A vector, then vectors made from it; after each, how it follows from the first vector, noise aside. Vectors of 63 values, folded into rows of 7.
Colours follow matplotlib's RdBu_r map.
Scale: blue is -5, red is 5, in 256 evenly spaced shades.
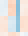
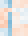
wrapped around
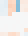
partly zeroed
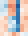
scaled up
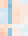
wrapped around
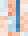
scaled up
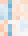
wrapped around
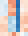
scaled up
